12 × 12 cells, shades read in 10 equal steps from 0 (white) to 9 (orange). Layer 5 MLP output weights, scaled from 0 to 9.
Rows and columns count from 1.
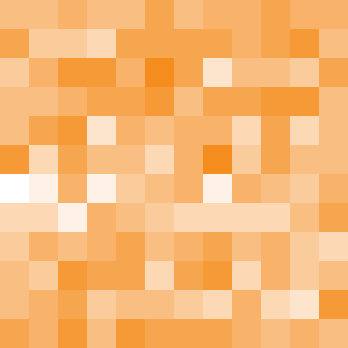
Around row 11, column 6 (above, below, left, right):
3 7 5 4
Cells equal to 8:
13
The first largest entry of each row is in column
6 11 6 6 3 8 3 12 5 3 12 3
